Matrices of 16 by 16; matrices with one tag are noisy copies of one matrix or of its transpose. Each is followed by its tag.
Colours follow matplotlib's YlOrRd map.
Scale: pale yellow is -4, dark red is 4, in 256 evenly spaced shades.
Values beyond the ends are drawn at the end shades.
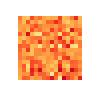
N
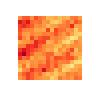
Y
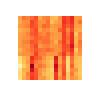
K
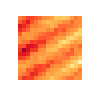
Y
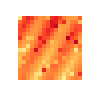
Y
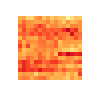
K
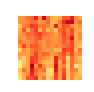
K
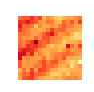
Y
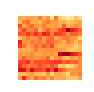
K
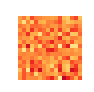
N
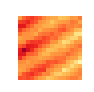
Y
